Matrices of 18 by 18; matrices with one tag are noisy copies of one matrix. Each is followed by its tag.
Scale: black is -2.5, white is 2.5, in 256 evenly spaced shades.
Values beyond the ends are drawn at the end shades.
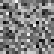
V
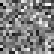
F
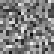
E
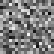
V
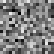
E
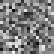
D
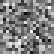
D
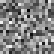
E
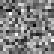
E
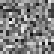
E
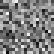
V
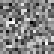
E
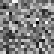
V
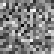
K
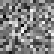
K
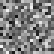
F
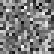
F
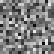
E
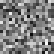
E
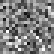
D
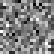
F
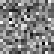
E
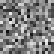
E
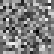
D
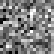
K
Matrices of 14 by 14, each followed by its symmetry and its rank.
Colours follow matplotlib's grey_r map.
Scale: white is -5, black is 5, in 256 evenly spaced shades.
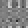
neither, rank two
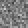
neither, full rank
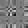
symmetric, rank two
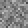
neither, full rank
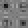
symmetric, rank two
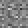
neither, rank three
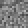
neither, full rank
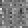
neither, rank three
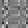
neither, rank two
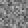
neither, full rank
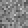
neither, full rank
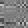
neither, rank two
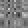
neither, rank two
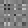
symmetric, rank two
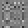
neither, rank two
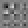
symmetric, rank two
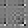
symmetric, rank two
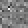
neither, rank three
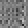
neither, rank three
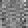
neither, rank three
